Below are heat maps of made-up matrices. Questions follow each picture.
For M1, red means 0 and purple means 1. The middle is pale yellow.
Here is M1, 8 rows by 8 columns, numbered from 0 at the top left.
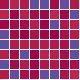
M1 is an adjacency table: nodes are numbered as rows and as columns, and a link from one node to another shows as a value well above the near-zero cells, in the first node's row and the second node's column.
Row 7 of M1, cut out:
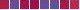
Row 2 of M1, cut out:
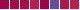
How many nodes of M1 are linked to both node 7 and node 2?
1
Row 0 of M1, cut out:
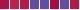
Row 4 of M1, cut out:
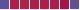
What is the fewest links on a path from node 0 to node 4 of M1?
1
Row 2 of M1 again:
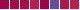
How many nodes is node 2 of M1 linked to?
1
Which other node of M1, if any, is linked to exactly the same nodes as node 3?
node 6
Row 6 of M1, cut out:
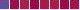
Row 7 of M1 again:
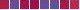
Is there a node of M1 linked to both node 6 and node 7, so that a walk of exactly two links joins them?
no
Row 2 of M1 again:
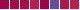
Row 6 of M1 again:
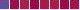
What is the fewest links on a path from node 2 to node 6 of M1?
5
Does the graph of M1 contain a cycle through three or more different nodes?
no
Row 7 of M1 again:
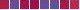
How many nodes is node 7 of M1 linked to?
3
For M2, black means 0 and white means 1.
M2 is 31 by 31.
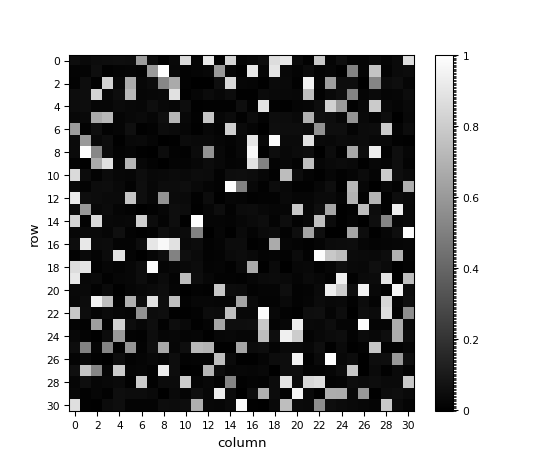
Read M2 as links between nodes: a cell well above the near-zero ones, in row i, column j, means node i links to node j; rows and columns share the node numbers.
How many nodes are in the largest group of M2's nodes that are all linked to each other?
5
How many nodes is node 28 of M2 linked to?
7
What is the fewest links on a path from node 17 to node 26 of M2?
2
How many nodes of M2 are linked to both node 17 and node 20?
3
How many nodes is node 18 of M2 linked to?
4
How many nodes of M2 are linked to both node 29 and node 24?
2
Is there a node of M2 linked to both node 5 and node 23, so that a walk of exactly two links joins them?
yes
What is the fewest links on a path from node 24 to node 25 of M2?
3
